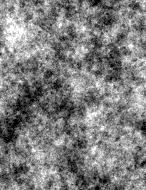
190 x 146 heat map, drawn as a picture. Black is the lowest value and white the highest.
The texture is blotchy. The halves do not mirror each other. The values follow a bell shape. No single row or column stands out from its neighbours. No overall slope runs across the table.
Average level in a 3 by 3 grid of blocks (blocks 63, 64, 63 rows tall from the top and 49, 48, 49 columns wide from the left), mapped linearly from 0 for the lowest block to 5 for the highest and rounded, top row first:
522 / 023 / 213
